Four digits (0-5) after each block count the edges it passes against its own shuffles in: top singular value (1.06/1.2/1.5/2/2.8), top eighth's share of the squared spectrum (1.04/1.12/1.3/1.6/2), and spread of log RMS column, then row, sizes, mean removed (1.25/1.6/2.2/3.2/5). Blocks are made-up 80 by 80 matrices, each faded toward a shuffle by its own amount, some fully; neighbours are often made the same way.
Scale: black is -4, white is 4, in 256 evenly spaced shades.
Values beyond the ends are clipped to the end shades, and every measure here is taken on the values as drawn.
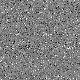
1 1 0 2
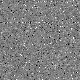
1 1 0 0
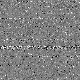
2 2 0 3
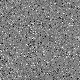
0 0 0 0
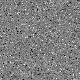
0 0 0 0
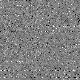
1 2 0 2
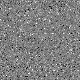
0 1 0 2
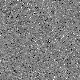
0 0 0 0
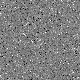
0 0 0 0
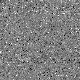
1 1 0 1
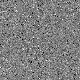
1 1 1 0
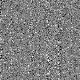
1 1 2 0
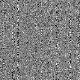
2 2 3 0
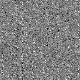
1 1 2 0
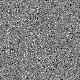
0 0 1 0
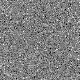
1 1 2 0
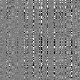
5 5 4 2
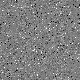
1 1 0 0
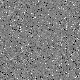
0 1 1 0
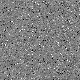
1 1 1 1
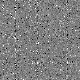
2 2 2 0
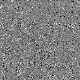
1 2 2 1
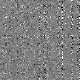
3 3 3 2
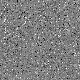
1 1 1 0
